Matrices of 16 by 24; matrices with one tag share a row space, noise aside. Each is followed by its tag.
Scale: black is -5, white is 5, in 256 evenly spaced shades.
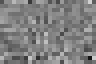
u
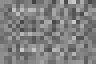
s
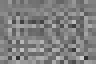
s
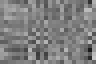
u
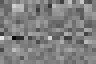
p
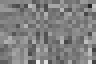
u
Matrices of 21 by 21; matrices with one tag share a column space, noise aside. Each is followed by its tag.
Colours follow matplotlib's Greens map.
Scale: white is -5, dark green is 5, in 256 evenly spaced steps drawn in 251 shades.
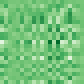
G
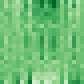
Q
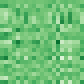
G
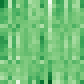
Q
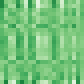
Q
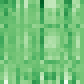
Q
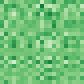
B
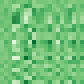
G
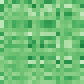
B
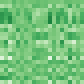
G
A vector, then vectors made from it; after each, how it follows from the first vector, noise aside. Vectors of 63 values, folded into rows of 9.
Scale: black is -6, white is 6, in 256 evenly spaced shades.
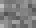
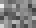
scaled up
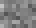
copied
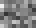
scaled up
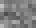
copied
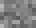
copied
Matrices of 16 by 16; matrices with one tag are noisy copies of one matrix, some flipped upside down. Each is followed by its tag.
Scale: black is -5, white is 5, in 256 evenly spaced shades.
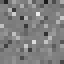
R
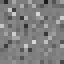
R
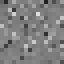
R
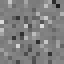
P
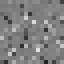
R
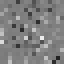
P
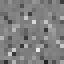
R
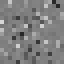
P
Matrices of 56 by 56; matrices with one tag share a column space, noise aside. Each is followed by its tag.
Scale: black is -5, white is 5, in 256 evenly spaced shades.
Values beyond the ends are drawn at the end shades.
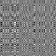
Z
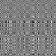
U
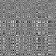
U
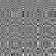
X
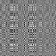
Z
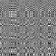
X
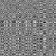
U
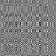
Z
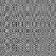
Z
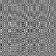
Z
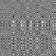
U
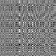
Z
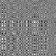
U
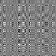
Z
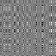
Z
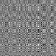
Z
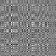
Z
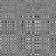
U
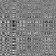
U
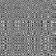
U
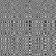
U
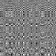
X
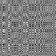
Z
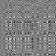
U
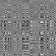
U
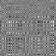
U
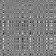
U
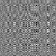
Z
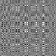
Z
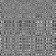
U
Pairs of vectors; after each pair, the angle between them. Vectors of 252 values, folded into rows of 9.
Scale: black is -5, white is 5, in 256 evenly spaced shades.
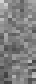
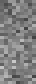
partly opposed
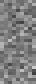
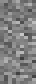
orthogonal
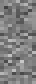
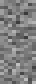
partly aligned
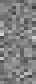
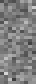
orthogonal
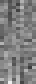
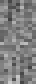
nearly parallel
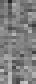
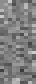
partly opposed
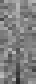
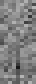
partly aligned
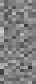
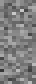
partly aligned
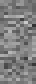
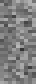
partly opposed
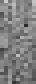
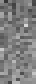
nearly opposite
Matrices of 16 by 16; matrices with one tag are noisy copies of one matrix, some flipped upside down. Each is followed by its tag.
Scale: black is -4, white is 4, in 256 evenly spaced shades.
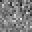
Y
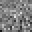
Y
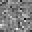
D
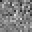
Y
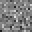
Y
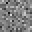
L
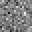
L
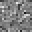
D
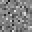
L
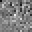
Y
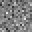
L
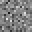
L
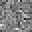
D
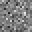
L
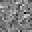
D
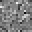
D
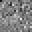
Y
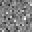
L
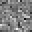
D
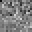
Y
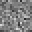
D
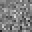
Y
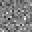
L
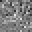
Y
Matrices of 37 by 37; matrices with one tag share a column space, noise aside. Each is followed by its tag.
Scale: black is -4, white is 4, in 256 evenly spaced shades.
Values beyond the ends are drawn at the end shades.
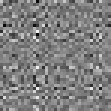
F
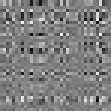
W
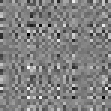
F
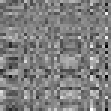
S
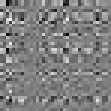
W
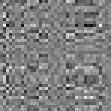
F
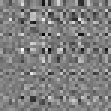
W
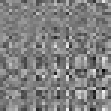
S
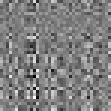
S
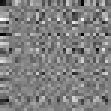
W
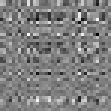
W
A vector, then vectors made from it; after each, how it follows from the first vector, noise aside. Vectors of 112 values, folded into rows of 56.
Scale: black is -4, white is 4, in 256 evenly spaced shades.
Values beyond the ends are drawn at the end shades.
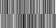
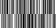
scaled up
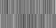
shrunk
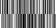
scaled up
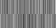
shrunk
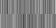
shrunk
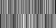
negated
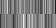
negated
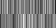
negated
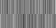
shrunk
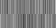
shrunk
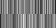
negated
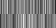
negated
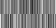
reversed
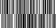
scaled up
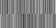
shrunk
